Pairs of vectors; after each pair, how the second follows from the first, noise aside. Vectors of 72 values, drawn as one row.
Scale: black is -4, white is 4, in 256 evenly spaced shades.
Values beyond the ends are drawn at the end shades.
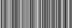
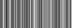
reversed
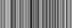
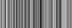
reversed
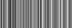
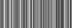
reversed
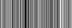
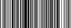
scaled up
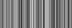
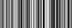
scaled up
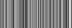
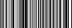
scaled up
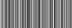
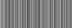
shrunk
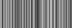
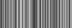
reversed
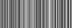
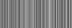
shrunk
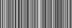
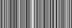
reversed
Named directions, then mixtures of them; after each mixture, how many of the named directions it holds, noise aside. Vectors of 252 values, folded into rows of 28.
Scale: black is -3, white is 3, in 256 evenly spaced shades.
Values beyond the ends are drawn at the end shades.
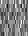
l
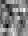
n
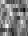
one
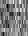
two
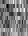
two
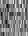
two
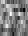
one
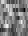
one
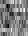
two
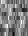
two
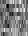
two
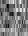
two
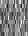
one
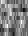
two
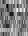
two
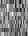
two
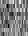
two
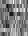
two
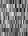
two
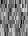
two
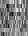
two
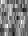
two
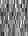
one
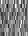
one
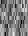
two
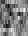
one
